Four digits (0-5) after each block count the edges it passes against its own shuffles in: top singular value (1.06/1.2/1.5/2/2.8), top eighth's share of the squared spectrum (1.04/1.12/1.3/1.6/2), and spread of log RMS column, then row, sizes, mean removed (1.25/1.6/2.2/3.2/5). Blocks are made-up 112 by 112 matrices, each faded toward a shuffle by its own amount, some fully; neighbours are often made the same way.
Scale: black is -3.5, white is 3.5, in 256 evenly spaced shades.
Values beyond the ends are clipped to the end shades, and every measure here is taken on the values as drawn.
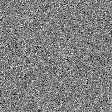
0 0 0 0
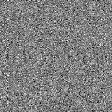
3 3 2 1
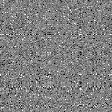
4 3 2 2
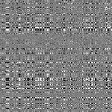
5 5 4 4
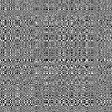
5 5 4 4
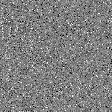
3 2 0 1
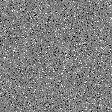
0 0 0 0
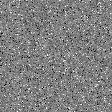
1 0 0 0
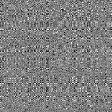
5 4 3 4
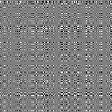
5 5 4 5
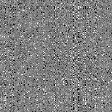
4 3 3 2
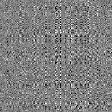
5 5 4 3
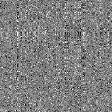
4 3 2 2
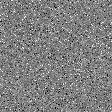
0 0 0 0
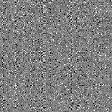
4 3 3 2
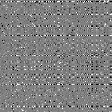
5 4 3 3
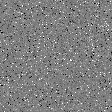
0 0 0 0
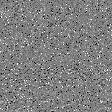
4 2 0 1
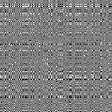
5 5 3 4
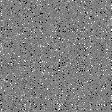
3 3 2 1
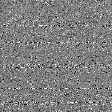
2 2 0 3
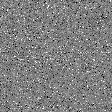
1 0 0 1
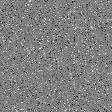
2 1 0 0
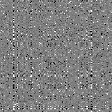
5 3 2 2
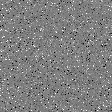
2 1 0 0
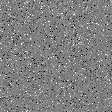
2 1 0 0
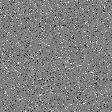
2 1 0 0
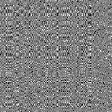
5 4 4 3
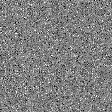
3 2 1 1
